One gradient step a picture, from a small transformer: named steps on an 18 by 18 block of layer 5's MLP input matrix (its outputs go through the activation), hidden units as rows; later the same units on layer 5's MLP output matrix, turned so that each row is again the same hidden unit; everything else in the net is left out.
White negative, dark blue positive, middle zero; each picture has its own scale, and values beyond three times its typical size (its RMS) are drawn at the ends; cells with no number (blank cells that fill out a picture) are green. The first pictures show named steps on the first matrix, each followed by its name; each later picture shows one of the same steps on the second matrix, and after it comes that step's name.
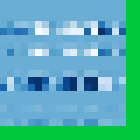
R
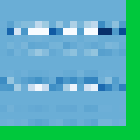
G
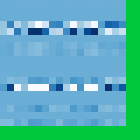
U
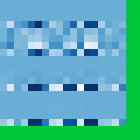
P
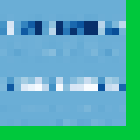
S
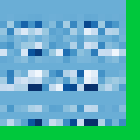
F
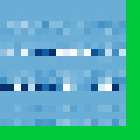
F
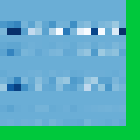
R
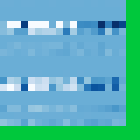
U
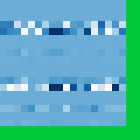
S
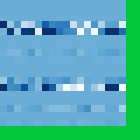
S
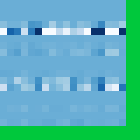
R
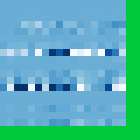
F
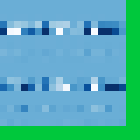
S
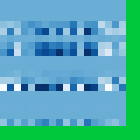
P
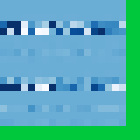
S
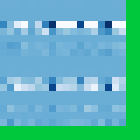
U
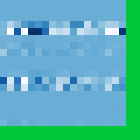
G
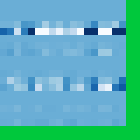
R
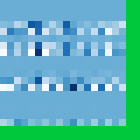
P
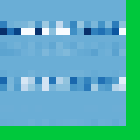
G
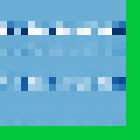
G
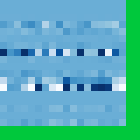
F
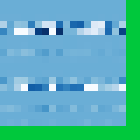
S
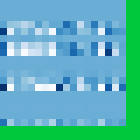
P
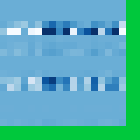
G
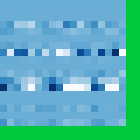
F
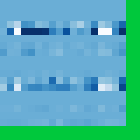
R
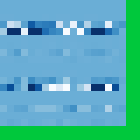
S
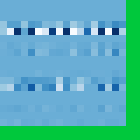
R
